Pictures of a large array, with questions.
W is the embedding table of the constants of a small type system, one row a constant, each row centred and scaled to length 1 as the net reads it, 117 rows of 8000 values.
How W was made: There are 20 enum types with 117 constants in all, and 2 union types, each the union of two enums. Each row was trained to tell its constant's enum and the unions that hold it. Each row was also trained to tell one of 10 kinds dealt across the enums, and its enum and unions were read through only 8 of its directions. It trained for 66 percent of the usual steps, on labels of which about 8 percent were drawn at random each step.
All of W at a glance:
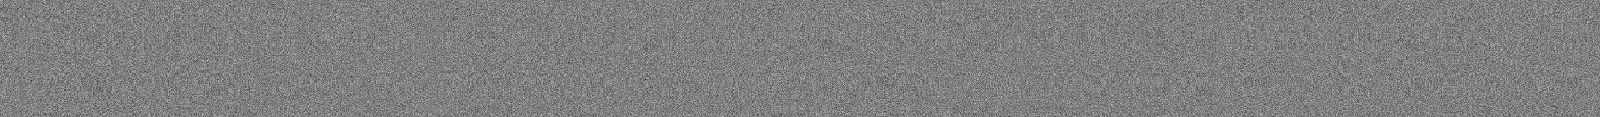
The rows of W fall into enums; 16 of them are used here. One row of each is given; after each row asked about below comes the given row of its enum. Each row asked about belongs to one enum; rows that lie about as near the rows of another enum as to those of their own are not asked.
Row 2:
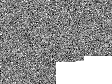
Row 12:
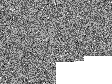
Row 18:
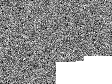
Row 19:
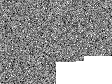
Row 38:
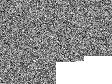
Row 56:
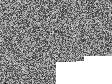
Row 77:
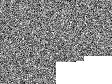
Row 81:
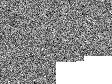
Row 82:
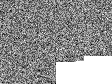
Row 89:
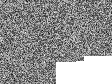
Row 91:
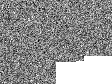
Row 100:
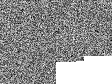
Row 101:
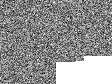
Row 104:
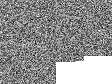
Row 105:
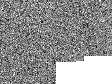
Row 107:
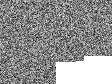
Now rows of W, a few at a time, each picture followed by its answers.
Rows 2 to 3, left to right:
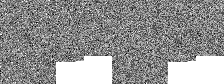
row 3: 91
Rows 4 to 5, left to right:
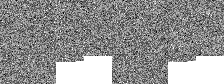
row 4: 104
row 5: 2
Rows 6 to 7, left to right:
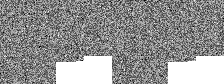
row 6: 12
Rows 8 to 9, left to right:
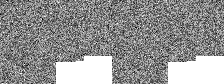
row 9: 107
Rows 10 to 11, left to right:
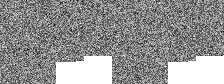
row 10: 56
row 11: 105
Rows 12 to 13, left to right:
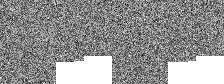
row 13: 105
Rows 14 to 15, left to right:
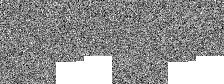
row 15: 38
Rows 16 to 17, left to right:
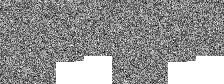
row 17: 107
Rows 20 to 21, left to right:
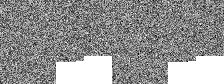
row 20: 18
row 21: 56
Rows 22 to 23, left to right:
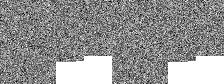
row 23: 104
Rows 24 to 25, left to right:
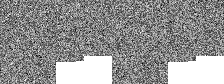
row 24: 82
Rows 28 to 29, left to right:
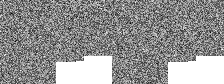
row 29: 12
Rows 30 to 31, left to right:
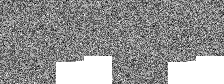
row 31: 107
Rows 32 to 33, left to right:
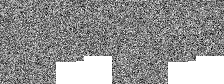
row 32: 105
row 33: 38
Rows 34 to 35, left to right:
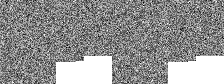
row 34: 104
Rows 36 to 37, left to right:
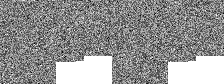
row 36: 38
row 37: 38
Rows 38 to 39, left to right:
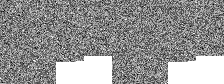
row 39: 101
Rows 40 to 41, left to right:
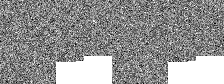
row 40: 19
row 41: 104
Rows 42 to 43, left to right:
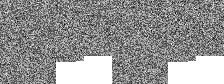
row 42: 89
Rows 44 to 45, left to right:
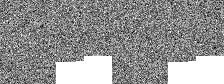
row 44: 56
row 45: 56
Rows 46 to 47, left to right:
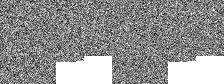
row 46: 81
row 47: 19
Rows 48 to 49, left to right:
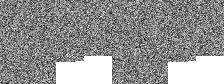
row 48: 19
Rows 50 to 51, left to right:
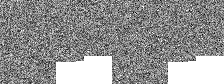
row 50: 38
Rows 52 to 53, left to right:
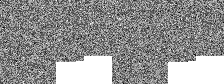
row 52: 18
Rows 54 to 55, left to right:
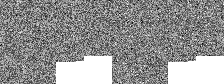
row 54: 101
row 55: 2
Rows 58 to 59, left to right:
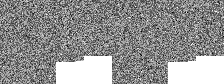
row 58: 82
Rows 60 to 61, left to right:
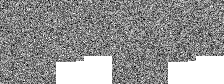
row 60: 101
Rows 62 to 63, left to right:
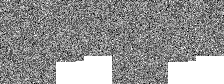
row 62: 2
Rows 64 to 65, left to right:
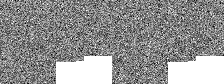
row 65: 91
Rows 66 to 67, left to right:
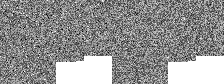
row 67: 18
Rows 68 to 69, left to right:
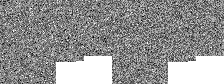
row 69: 105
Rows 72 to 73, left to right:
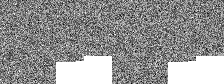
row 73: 56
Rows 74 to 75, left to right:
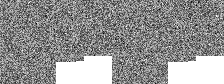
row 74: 56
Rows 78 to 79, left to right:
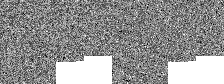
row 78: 81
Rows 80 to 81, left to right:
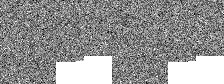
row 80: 2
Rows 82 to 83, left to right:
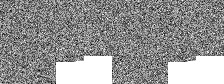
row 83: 82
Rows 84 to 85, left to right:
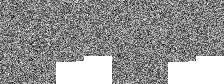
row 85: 12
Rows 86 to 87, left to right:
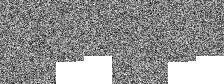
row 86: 89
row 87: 89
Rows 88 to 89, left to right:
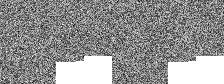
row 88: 91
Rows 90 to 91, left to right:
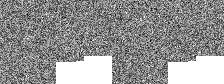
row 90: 89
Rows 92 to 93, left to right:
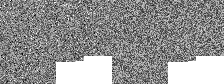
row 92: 91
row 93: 89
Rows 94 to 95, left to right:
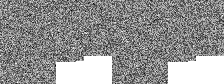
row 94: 104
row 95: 105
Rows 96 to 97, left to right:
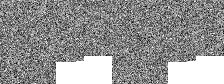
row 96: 38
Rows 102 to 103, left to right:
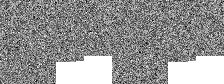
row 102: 18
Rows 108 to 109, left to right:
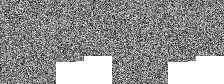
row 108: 81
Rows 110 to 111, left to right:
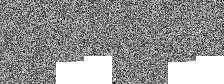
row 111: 82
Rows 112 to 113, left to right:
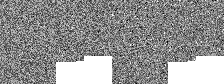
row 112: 12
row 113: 104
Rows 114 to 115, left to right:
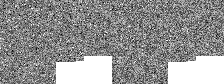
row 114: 101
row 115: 101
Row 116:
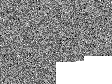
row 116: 2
